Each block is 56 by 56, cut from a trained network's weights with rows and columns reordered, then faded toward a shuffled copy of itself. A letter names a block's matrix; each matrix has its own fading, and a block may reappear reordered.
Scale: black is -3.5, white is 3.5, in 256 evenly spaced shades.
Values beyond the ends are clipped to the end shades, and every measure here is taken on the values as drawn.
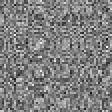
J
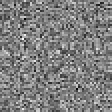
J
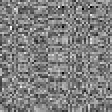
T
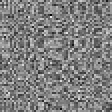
T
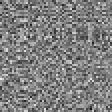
J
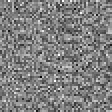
J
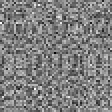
T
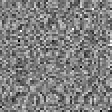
T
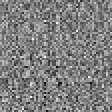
J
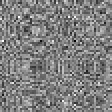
T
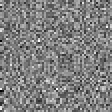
T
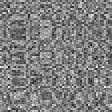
T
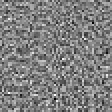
J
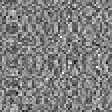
T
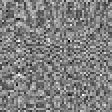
T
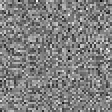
J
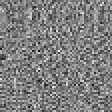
J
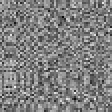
T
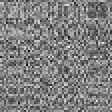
T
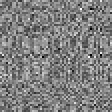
T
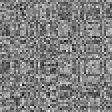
T
